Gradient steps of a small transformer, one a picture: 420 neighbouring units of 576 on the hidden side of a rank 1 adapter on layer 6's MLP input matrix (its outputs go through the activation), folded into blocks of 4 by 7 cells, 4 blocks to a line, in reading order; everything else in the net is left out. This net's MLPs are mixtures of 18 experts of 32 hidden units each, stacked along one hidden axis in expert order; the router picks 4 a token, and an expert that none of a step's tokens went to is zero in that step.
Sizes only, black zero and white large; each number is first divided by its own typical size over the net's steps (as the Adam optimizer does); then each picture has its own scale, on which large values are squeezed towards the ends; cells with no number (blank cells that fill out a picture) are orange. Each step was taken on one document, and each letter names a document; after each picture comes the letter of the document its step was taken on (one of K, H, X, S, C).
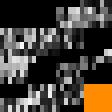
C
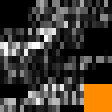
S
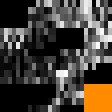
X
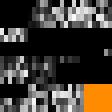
C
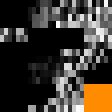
X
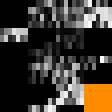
X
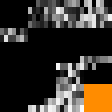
X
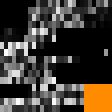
S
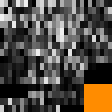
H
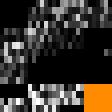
S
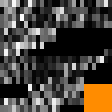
S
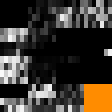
C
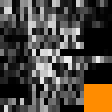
H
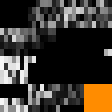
C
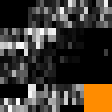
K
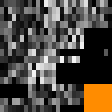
H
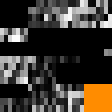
C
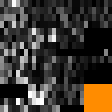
S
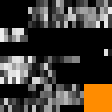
C
